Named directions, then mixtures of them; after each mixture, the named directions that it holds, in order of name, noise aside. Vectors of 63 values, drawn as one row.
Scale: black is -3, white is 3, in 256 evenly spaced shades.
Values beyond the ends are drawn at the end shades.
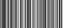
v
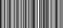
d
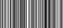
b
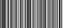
v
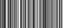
b, d, v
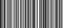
d, v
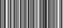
b, d, v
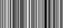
b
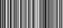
b, d, v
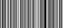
b, v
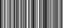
b, d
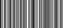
b, d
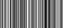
b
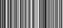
b, d, v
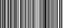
b, d, v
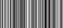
b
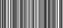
b, v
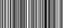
b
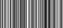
b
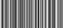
b, d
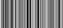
b, d, v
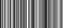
b, d
